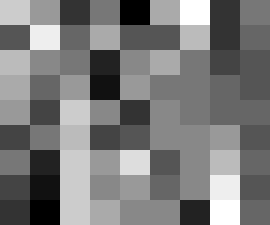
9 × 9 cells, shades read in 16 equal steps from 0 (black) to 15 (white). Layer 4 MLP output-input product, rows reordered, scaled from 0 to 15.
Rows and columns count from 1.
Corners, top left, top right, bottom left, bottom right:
12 7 3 6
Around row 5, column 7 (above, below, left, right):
7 8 8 6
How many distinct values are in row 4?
6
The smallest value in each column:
3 0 3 1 0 5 2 3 5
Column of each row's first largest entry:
7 2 1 1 3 3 5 8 8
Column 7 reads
15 11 7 7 7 8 8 8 2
